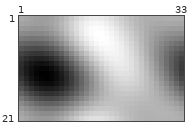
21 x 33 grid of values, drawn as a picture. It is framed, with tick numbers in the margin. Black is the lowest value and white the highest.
Calmest part: bottom right. Ninth with the highest average: top middle. Ninth with the lowest average: middle left. Stripes: none. Lone odd cells: none.
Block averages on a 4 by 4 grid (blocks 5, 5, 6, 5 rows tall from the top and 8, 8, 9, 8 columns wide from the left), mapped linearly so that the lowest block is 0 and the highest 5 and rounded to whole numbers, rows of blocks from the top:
3553 / 1352 / 0243 / 2344
